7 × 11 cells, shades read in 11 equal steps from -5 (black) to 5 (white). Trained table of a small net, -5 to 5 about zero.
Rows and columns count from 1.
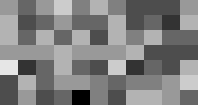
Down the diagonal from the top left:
1 -2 2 2 -1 0 -2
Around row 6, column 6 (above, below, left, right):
-2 0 1 -1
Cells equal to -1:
16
